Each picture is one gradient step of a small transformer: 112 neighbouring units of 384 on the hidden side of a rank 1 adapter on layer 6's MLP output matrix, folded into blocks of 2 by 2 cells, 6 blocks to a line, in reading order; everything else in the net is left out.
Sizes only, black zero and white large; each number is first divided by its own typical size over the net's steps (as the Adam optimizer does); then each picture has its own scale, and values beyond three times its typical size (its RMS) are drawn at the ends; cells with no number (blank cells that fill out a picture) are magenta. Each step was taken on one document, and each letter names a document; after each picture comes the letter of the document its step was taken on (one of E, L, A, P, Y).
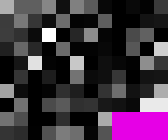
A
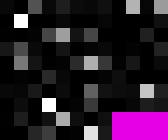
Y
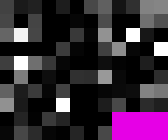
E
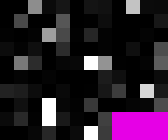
Y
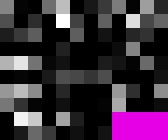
E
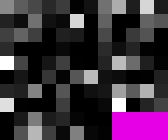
E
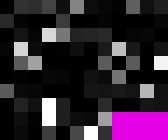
Y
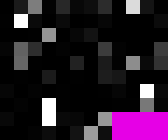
Y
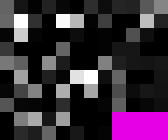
E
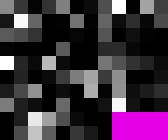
E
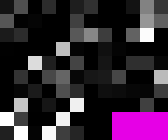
A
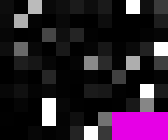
Y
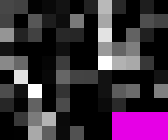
E
